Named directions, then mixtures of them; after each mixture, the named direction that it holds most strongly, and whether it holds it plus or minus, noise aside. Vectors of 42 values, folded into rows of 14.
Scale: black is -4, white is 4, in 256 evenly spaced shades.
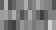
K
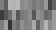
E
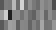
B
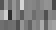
B, plus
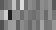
B, plus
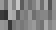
E, plus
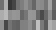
K, plus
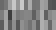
B, plus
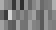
B, minus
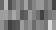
K, plus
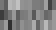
E, plus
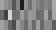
B, minus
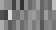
B, minus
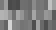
E, minus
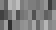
E, plus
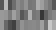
K, plus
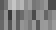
E, plus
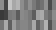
E, plus
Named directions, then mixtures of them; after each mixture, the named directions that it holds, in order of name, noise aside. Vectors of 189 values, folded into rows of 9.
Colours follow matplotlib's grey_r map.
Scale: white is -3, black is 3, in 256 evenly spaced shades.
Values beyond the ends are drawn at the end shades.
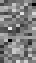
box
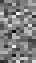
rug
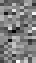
box, rug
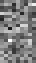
box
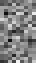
box, rug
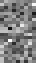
box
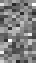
box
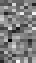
box, rug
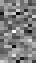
rug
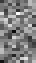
rug
